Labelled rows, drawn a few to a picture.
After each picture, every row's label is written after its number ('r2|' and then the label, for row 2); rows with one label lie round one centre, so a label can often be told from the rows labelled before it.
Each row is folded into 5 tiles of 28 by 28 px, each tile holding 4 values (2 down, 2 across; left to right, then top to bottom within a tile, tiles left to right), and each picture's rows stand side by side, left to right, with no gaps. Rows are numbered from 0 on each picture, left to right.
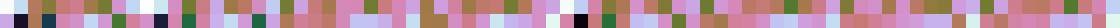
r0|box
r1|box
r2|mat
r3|mat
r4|box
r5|mat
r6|mat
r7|mat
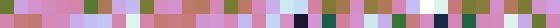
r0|mat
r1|mat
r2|box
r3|box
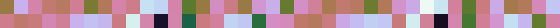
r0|mat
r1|box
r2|mat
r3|box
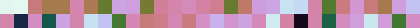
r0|box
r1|mat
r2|box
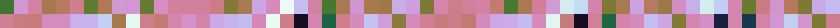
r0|mat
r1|mat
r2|box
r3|mat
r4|box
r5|box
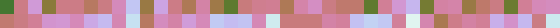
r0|mat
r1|mat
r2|mat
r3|mat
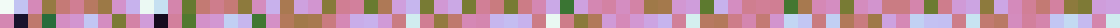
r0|box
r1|box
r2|mat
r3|mat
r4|mat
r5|mat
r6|mat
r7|mat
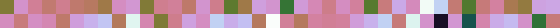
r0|mat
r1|mat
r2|mat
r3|box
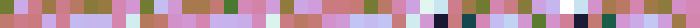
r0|mat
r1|mat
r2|mat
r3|box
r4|box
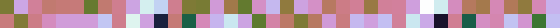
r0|mat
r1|box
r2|mat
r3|box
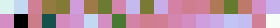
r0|box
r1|mat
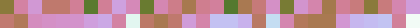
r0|mat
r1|mat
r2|mat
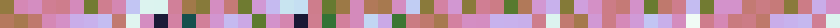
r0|mat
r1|box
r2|box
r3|mat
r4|mat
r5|mat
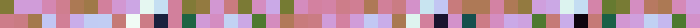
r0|mat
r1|box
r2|mat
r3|box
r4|box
